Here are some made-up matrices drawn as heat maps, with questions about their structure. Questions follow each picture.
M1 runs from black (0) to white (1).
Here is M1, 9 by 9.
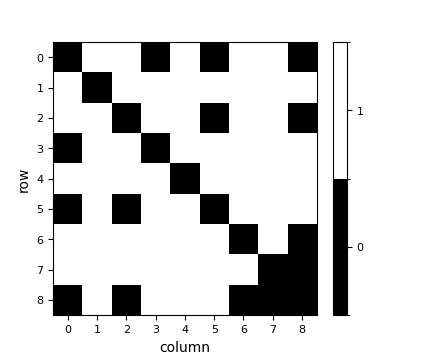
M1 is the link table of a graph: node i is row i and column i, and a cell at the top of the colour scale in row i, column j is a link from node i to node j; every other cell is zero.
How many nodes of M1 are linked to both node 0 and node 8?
2
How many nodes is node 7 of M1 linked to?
7
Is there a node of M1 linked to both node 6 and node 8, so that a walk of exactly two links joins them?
yes
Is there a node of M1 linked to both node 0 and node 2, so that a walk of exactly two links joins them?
yes
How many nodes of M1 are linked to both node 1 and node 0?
4
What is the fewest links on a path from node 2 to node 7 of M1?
1
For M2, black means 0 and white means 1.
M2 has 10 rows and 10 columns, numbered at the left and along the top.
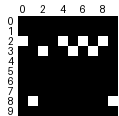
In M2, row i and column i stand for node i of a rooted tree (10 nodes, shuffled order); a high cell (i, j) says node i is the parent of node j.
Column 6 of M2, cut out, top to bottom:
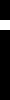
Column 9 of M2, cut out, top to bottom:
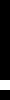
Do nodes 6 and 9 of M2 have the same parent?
no
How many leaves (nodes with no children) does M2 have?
7
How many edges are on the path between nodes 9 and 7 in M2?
4
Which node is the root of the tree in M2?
3
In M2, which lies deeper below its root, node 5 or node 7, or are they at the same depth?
the same depth
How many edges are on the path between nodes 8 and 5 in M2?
3
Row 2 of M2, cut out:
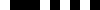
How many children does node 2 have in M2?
4
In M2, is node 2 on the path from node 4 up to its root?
yes
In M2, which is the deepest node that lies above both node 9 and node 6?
2
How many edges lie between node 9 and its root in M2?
3
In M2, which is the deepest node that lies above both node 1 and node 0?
2
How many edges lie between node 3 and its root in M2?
0
